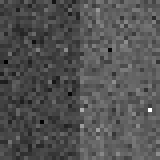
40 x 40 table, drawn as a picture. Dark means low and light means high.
Overall the values sit about 30% of the way up the scale. A few values lie far out on both sides of the bulk. The right part is higher, past a seam about 50% of the way across.
